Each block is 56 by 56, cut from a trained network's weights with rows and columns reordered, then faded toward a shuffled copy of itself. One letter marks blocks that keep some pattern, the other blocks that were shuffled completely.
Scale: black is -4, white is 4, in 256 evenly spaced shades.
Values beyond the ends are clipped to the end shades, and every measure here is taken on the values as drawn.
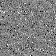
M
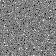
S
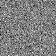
M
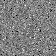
S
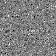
M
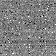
M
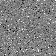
S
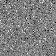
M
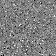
S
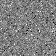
S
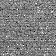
M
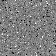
S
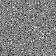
S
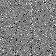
M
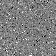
S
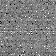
M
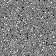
S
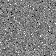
S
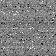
M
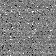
M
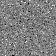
S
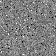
S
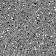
S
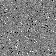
S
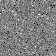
S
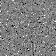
M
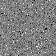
S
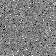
S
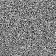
S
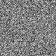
M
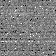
M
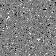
S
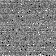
M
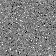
S
